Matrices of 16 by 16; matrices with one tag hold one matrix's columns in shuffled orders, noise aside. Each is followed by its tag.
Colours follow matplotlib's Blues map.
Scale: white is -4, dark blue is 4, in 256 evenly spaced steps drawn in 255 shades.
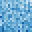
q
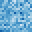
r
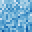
q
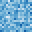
r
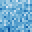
q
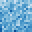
q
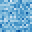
r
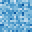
r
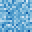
r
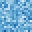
r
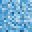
r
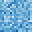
r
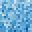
q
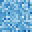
r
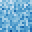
q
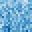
q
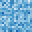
r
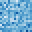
r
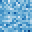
r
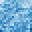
q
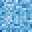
r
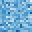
r
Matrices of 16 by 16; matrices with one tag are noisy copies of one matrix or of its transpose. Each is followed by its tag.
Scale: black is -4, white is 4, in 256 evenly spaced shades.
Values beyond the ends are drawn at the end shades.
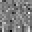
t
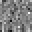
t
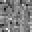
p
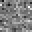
p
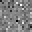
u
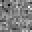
p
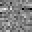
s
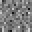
t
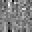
s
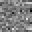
t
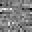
s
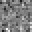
p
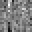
s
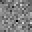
u
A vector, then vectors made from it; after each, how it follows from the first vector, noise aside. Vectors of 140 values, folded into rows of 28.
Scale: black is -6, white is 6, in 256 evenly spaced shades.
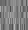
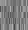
negated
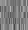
negated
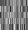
scaled up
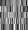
scaled up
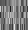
scaled up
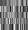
scaled up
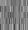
negated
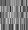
scaled up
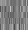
negated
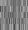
negated
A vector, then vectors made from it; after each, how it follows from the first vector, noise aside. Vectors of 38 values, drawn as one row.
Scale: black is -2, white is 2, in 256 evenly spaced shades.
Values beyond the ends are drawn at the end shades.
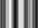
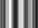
copied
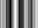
negated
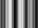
copied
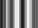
reversed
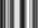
reversed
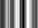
reversed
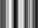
copied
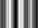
copied
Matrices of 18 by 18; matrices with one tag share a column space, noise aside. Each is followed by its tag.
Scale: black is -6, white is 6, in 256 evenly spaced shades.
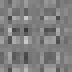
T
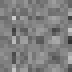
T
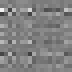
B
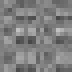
T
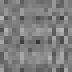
T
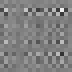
B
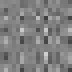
T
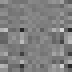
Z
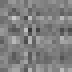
T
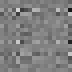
B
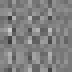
T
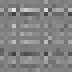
B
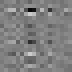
B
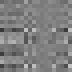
Z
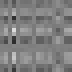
T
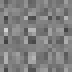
T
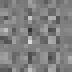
T
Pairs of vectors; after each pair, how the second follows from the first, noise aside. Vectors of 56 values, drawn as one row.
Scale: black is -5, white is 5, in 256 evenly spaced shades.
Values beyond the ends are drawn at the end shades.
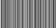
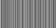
shrunk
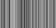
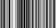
scaled up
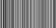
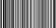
scaled up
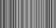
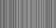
shrunk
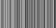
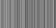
shrunk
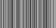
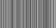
shrunk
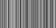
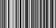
scaled up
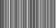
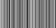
negated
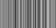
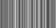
negated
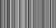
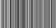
negated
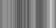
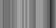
negated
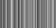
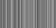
shrunk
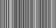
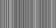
shrunk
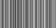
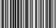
scaled up
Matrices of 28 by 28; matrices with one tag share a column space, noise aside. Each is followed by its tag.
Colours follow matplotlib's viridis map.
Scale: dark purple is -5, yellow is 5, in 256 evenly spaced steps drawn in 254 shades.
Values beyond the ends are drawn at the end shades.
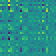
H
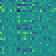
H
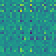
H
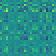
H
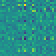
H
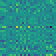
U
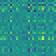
H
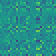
U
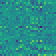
U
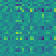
H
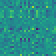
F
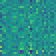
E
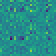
H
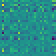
H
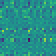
F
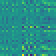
U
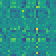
F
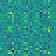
E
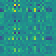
H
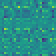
F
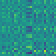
E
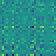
U
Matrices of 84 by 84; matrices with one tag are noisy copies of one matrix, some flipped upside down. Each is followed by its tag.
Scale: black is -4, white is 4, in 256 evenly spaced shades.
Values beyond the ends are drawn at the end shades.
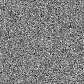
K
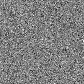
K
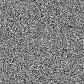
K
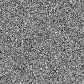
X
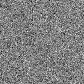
X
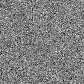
X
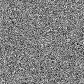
K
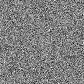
K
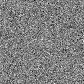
K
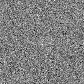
K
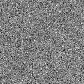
X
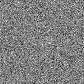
K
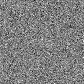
K
